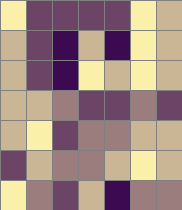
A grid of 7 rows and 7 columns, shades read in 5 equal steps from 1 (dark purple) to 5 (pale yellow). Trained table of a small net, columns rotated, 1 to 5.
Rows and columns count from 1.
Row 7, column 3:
2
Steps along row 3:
down down up down up down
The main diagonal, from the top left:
5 2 1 2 3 5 3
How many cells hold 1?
4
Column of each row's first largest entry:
1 6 4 1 2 6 1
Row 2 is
4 2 1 4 1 5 4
